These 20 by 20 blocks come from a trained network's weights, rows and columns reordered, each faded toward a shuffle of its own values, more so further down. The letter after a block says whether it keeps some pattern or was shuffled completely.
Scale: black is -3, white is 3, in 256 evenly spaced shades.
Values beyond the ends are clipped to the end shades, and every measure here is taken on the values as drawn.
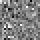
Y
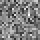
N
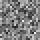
N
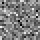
N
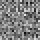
Y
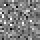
N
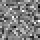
N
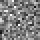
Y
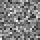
N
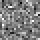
N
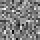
Y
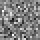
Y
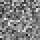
N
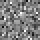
N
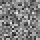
Y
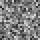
N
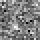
N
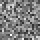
N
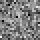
N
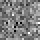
Y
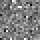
N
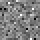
N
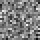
N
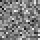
N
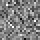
N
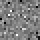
N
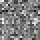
Y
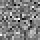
Y
